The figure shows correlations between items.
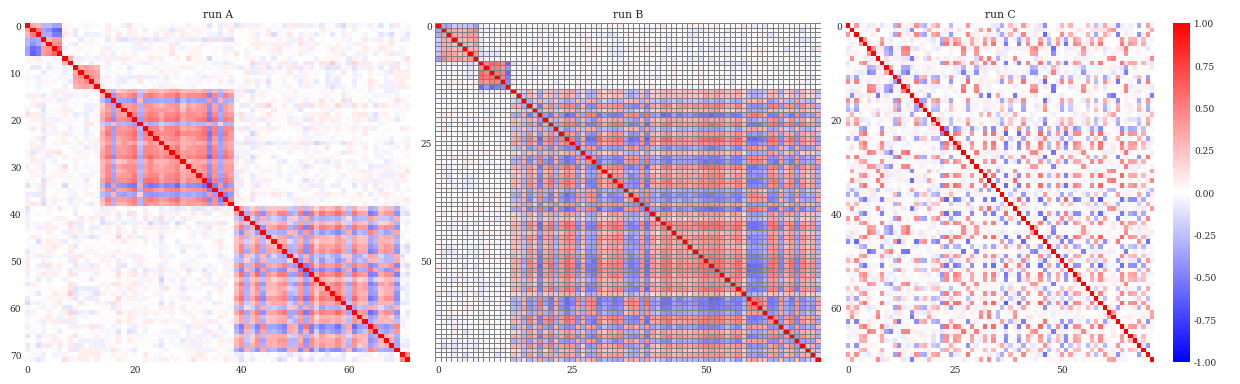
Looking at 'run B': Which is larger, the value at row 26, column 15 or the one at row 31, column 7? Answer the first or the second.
the second
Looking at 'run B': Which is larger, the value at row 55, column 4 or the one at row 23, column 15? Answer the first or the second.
the second
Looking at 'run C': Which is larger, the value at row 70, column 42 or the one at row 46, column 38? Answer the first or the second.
the first
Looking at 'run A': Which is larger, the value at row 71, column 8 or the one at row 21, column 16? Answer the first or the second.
the second
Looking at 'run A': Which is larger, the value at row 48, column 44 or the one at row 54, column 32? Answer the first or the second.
the second
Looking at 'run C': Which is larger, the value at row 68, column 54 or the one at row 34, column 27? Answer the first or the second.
the second
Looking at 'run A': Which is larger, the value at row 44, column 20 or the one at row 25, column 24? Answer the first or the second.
the second
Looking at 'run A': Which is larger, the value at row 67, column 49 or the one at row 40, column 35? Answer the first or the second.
the second
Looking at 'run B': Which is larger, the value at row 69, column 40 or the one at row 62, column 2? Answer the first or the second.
the first
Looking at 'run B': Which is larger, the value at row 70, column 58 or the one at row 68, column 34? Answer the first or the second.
the second
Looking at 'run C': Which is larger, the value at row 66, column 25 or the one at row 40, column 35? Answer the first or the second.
the first
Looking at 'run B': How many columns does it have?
72
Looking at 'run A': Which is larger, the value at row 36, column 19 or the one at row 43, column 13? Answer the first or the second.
the second
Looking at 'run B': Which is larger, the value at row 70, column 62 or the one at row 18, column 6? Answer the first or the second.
the first
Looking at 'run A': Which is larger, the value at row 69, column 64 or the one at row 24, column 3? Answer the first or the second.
the first
